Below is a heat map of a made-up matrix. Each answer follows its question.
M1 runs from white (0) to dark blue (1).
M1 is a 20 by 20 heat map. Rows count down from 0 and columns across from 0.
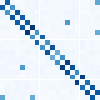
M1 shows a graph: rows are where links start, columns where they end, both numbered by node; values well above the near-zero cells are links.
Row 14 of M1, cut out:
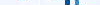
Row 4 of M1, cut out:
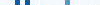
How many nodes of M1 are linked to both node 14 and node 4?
1
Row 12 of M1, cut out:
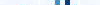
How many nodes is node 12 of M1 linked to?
2
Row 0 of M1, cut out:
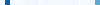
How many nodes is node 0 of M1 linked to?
2
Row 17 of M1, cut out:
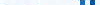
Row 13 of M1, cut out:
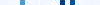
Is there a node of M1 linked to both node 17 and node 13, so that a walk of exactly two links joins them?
no
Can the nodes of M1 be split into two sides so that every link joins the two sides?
yes
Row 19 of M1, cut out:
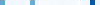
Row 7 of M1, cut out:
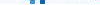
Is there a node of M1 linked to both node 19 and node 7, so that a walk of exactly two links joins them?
yes
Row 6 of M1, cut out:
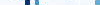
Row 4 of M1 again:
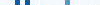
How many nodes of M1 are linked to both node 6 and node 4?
1
